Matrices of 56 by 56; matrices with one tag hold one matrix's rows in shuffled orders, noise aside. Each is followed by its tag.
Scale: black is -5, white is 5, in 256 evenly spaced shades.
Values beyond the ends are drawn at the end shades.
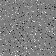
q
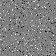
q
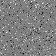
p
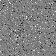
q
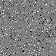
p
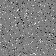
q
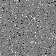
q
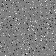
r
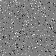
q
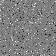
q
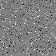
p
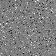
p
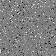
q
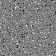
q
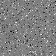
r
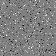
p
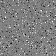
r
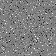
p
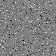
p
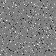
p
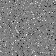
q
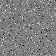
p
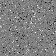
q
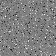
r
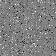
q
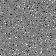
r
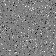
r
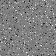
r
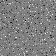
r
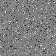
r
